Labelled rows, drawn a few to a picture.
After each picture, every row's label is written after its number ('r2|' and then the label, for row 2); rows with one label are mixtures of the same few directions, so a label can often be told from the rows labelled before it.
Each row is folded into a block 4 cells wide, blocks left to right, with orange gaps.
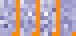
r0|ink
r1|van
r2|ink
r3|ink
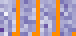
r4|ink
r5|ink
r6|ink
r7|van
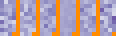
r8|ink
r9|van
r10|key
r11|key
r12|key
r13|key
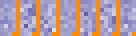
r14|ink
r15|key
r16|key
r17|ink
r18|ink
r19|key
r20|ink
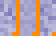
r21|van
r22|van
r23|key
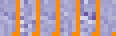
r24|ink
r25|ink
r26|ink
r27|ink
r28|ink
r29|key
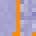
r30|van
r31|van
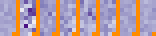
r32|van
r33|key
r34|van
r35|key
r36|van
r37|key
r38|key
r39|ink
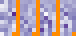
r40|van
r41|key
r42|ink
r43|ink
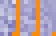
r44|key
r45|ink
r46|ink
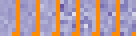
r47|key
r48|van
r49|van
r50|van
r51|ink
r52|van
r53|van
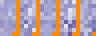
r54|van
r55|key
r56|van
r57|key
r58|key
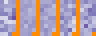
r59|ink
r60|key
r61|key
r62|key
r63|key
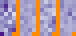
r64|van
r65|key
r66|key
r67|van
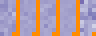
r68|van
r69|ink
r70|key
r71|key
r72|van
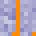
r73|ink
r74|ink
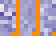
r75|van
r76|key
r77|key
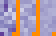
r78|van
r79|key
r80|key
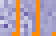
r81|ink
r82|ink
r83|van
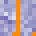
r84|ink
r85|key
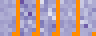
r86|key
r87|van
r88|van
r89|van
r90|ink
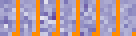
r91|ink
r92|ink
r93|ink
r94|ink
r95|van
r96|key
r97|key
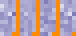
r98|van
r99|ink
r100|ink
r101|van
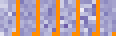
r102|van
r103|van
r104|key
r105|ink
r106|key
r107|ink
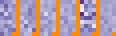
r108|van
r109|key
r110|ink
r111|key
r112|van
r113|key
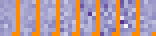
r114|ink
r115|key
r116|key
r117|ink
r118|van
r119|van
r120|ink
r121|ink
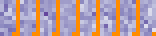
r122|van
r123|van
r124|ink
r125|key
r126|van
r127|ink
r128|key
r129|key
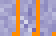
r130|key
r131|key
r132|van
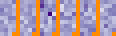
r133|key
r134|key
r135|van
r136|van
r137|van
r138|key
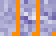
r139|van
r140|ink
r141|ink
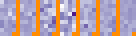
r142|van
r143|van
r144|key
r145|van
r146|ink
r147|key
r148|key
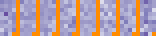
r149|ink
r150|van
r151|key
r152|key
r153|van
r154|van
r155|key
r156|ink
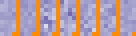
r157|van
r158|van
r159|ink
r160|van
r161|key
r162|key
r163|ink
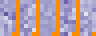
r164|ink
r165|key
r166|van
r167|ink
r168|ink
